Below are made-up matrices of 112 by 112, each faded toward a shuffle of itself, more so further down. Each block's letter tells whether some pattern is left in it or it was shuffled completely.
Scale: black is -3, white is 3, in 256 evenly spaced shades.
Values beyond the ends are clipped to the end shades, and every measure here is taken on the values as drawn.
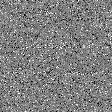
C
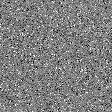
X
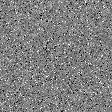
X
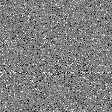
C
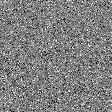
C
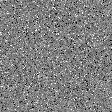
X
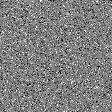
X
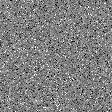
X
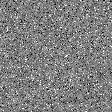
X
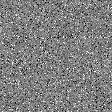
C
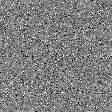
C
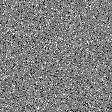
X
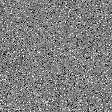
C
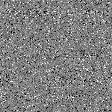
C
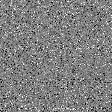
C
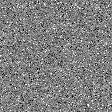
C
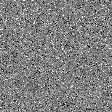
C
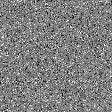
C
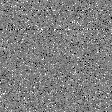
C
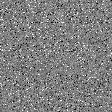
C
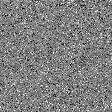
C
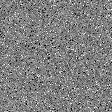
X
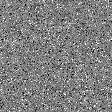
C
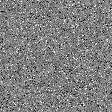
X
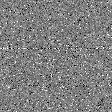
C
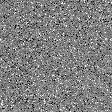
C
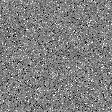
X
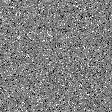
X
